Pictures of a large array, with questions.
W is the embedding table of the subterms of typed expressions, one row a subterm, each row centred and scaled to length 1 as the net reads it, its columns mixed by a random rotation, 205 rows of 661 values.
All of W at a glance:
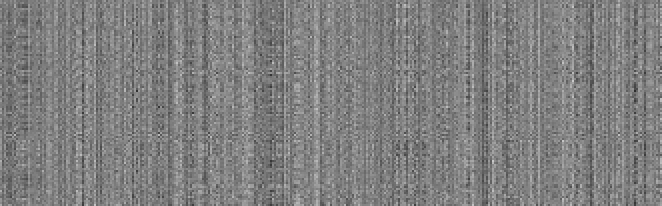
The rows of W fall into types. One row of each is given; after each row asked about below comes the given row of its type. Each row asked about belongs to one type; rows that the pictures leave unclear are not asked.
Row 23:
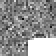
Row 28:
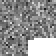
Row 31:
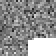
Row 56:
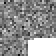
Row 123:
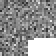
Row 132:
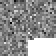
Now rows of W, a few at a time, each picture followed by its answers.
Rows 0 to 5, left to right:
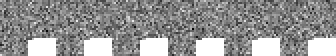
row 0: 123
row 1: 56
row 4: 56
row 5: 23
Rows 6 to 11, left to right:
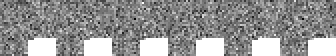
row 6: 28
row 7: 56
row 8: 23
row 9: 31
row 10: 31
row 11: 23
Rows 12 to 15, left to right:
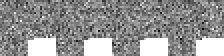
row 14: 123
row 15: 132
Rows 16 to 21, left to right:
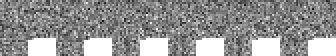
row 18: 132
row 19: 56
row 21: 23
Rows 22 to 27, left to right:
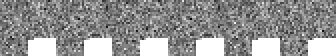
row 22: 28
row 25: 23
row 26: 28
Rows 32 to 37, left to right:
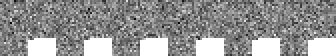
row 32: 132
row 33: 31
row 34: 23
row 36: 56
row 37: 56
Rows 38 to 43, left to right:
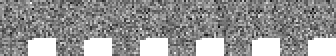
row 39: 123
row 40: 56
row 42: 31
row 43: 31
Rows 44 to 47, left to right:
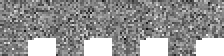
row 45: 31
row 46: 132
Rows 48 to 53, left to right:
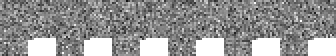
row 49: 28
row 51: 123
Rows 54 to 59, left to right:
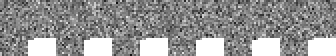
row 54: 123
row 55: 28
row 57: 31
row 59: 23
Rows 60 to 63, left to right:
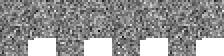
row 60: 31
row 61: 123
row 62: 28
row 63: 31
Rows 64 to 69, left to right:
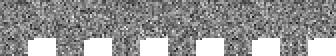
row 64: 28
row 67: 56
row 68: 28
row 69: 132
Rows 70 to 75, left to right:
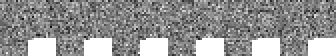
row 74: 56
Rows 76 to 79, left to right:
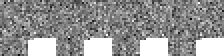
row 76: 56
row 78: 56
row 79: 23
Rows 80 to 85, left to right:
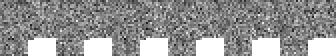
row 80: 28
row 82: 132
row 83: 23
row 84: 132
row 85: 31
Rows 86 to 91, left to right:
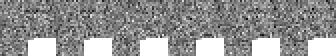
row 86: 56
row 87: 31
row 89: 23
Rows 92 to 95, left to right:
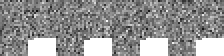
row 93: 123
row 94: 31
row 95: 132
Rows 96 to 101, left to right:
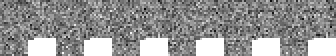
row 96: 28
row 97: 28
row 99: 123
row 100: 31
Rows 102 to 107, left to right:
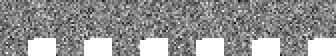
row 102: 28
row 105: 28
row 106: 132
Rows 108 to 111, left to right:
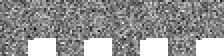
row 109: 123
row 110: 28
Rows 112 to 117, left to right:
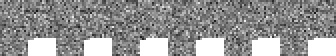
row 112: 56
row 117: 56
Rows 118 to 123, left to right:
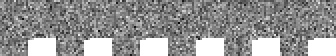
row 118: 23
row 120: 56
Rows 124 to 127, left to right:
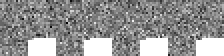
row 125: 132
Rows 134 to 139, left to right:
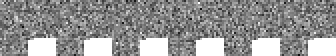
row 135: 56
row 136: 132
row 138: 123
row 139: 56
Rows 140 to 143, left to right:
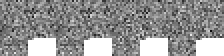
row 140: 31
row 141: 31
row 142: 31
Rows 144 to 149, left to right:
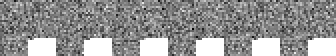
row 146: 23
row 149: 31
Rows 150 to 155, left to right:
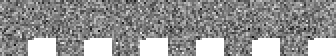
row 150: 23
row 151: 123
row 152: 132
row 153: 31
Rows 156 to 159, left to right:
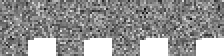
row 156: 28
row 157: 56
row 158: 31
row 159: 23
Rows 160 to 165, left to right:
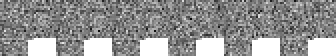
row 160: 56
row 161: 123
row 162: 123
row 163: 23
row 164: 31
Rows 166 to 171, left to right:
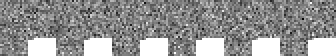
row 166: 56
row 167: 31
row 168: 123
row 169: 28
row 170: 23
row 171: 23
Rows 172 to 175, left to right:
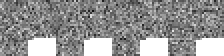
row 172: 23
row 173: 31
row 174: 28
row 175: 56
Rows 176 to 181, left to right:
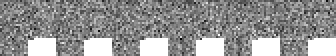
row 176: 31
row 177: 123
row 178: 123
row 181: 31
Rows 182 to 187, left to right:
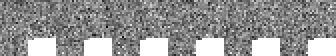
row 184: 28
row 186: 28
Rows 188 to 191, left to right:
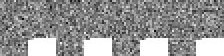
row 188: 23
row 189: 132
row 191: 56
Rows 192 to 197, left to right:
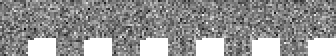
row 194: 31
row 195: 132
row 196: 132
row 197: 132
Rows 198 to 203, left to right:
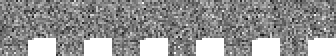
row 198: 31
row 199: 31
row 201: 28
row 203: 132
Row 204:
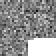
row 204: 56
